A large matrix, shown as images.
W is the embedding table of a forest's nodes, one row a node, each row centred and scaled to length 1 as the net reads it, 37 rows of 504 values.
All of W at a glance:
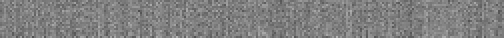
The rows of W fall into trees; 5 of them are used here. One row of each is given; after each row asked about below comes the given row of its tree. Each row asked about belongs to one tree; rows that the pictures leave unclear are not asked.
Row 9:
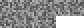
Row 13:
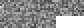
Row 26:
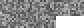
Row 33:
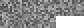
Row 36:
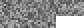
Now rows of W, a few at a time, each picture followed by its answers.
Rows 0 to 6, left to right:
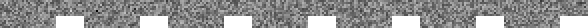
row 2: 36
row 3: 26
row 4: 33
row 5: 33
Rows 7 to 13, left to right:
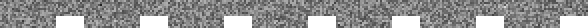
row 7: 13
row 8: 36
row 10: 26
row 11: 26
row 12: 33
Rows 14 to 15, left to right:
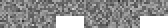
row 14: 13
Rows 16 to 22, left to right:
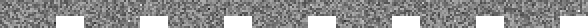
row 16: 36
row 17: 26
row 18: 9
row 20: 13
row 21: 9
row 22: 33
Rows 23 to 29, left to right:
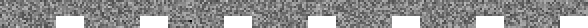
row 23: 26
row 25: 13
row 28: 33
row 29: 9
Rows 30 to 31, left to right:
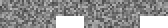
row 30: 33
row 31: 36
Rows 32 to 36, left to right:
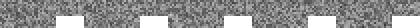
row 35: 33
